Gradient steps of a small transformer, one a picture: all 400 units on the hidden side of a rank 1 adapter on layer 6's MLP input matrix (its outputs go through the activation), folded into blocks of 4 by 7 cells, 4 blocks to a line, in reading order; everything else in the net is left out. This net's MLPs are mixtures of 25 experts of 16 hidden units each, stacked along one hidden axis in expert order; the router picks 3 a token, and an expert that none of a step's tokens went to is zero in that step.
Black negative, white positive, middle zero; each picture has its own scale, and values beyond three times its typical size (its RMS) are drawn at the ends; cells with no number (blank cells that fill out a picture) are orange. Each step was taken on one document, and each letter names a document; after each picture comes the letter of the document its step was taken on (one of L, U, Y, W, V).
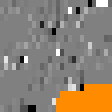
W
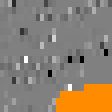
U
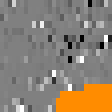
U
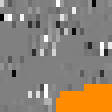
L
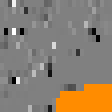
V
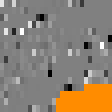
V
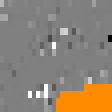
L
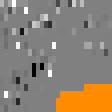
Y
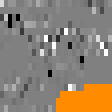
Y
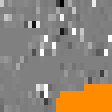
L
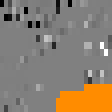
Y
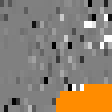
U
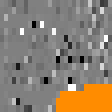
U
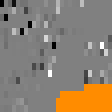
Y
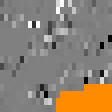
L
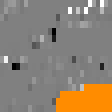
W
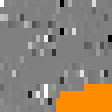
L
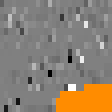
U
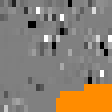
Y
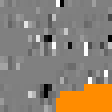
L
